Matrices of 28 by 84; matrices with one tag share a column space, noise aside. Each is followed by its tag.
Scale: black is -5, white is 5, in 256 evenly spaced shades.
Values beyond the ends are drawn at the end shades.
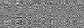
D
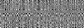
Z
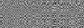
D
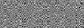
D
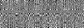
Z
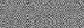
D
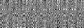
Z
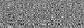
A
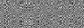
D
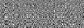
A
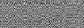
D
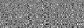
A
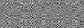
D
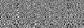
A
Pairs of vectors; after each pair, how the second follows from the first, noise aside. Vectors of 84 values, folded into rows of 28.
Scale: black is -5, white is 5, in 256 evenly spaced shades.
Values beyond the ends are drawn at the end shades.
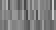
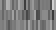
sign-scrambled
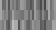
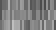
sign-scrambled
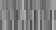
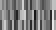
scaled up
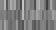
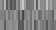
sign-scrambled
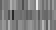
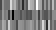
scaled up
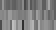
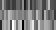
scaled up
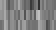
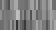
reversed
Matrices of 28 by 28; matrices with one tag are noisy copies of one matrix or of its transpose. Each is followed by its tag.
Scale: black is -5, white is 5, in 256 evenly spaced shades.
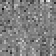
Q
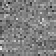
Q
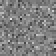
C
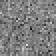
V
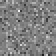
C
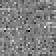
V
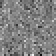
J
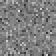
C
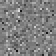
C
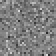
C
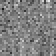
Q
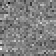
Q
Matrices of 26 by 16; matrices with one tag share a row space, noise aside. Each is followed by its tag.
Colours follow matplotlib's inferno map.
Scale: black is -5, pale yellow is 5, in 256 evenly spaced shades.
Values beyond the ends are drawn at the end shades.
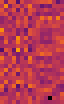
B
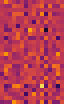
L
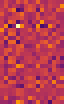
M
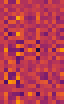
M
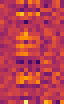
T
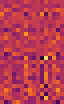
L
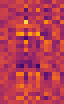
T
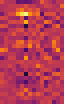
T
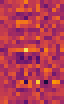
T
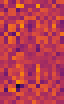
M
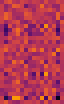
L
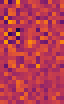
M
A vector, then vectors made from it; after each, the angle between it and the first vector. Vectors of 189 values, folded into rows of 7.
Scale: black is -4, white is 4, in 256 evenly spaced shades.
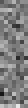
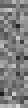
nearly parallel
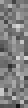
nearly opposite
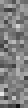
nearly opposite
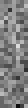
partly opposed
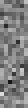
orthogonal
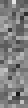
orthogonal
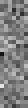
orthogonal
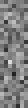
partly opposed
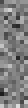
nearly parallel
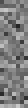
nearly parallel
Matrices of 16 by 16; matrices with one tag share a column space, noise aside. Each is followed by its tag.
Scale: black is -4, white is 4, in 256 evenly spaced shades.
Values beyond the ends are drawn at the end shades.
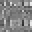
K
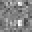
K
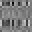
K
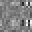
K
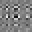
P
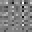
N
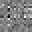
P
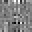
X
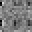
K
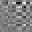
N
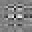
P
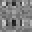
K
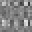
K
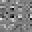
P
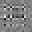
P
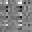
N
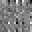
X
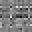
P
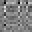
N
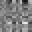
X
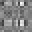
K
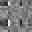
K
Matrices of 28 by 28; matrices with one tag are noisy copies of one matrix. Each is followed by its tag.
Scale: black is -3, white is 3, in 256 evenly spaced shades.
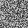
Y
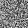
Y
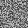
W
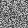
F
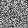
F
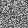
F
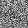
F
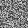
W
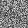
F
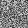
F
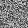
W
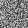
Y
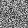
F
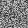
F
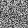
F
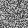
Y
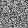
F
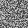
Y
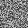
W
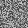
W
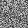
F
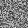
W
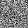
F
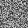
W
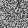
Y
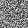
Y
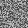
W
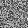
W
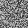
Y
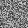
W
